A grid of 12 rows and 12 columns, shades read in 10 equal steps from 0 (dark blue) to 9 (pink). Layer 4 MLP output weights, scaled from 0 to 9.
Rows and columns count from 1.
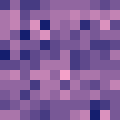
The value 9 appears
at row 8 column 7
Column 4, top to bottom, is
2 5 8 6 4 3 3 7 2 5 4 3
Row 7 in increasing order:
2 3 3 3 3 4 4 4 4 6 6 6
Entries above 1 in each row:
12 12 10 11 11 10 12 12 12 12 11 11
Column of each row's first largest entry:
2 2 4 5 2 7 5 7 12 7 3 11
